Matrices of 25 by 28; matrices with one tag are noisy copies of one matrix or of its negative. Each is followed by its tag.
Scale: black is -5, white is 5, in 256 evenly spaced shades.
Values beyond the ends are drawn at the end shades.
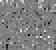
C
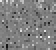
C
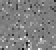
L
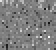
C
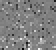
L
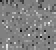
C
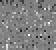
C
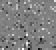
L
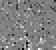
L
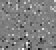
L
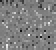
C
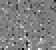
L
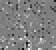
L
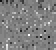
C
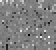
C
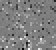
L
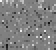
C
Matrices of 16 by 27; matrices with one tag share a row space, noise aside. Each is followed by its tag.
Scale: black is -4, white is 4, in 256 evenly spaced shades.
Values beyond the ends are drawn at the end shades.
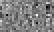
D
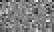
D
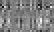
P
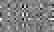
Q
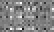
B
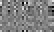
Q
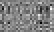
P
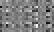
D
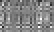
P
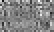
P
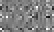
D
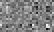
D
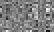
D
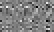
D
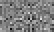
B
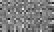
Q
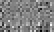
P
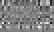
P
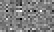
B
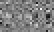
D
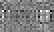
P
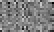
Q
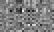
B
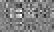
B
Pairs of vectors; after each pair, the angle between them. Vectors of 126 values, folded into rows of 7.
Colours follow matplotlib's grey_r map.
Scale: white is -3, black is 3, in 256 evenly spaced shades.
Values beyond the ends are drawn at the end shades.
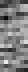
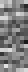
nearly opposite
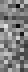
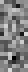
partly aligned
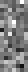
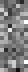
orthogonal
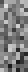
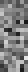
orthogonal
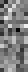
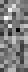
nearly parallel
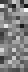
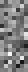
orthogonal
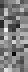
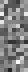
partly opposed
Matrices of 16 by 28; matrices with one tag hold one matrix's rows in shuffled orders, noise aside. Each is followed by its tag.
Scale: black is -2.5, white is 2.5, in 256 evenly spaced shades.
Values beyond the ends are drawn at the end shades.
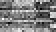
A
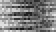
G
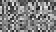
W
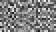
W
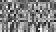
W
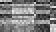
A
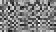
W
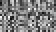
W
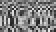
W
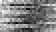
G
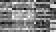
A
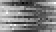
G
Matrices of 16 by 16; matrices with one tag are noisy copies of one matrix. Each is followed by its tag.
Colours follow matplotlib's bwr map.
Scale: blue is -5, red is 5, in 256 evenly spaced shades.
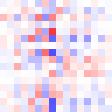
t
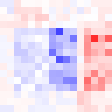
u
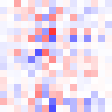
t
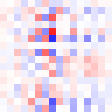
t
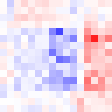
u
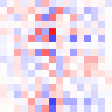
t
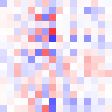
t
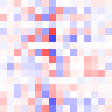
t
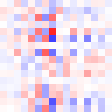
t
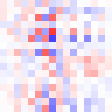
t
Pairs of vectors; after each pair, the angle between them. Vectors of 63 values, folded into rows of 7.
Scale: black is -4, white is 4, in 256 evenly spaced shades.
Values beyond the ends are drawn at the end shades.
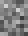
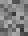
partly aligned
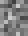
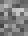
partly opposed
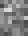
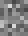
orthogonal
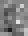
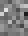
orthogonal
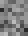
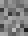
partly aligned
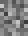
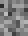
nearly opposite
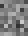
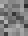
partly opposed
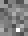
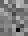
nearly opposite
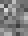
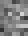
partly opposed
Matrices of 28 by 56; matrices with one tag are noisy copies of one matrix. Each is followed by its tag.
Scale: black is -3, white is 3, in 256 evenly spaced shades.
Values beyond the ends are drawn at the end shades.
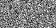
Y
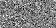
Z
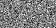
Y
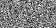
Y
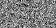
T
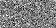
Z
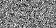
T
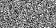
Y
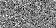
Z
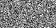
Y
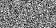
Y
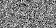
T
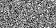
Y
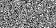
Y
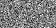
Y
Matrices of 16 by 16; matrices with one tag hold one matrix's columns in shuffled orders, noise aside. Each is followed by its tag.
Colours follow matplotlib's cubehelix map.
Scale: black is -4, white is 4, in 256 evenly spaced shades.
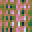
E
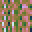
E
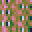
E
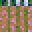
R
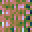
E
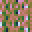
E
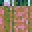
R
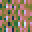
E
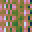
E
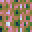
E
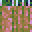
R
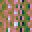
E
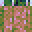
R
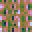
E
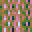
E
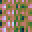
E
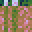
R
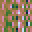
E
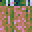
R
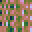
E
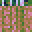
R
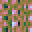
E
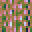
E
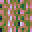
E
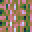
E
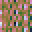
E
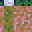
R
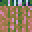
R
